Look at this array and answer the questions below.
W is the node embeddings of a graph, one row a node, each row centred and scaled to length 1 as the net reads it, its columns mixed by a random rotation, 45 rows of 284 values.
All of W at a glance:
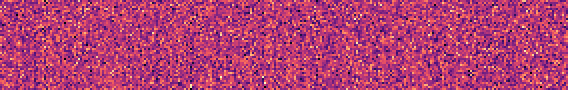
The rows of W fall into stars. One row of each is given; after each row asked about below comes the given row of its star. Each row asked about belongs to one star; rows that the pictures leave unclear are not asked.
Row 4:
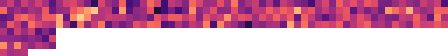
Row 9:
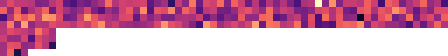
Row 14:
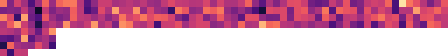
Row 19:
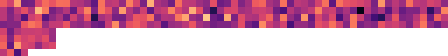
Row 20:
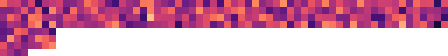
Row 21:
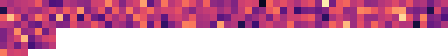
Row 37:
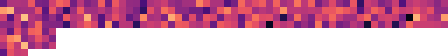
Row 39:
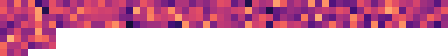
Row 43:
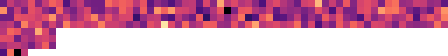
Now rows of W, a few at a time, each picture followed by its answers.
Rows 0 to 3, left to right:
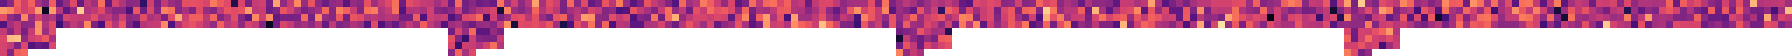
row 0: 37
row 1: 4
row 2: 20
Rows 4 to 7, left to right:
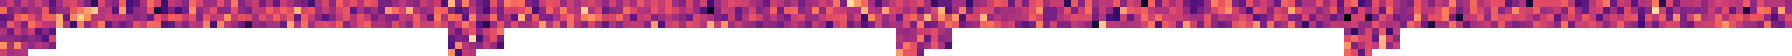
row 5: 14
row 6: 9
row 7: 19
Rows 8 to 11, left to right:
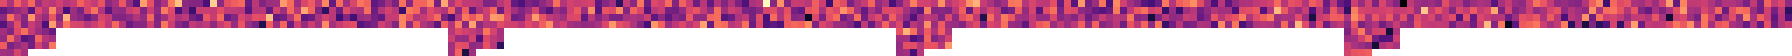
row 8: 20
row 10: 43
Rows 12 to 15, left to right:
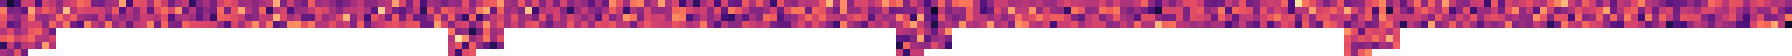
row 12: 43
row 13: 37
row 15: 37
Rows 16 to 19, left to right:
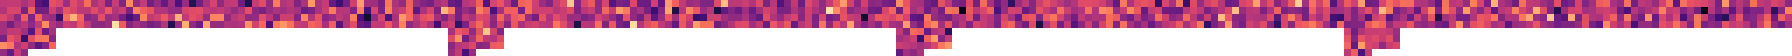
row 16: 39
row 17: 43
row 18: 20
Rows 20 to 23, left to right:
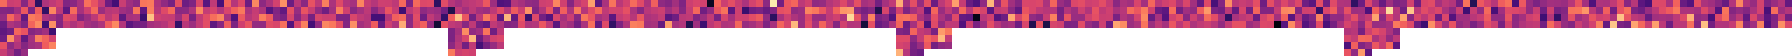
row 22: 21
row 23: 9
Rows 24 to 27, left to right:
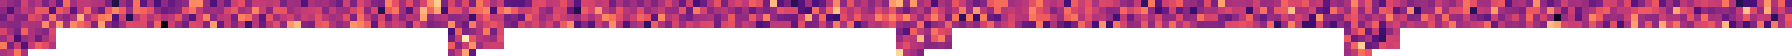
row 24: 4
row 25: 39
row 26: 21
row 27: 4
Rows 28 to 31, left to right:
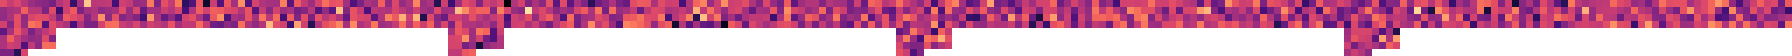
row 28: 20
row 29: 37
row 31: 20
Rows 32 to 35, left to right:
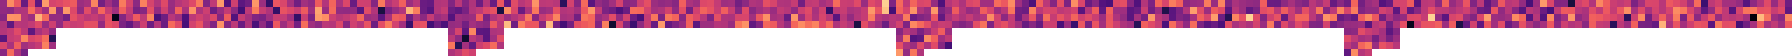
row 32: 19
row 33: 4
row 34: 39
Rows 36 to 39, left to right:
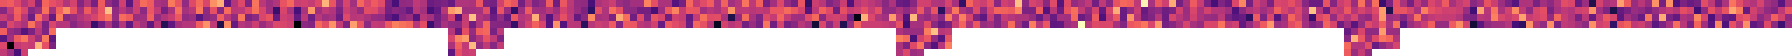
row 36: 19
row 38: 43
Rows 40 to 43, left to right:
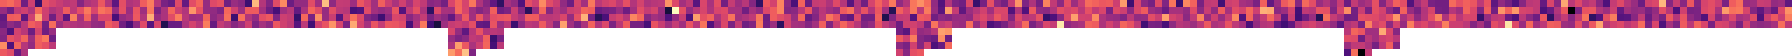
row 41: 9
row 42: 37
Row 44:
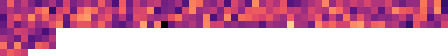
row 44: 4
